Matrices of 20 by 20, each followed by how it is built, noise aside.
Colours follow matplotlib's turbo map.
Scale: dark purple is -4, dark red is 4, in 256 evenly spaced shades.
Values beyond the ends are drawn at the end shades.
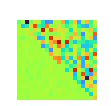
upper triangular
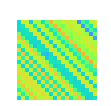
Toeplitz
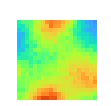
smooth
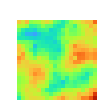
smooth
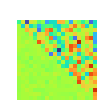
upper triangular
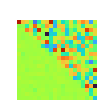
upper triangular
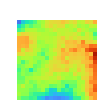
smooth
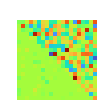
upper triangular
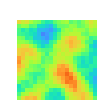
smooth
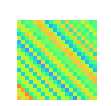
Toeplitz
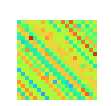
Toeplitz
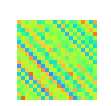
Toeplitz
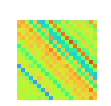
Toeplitz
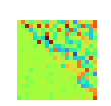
upper triangular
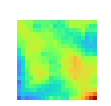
smooth
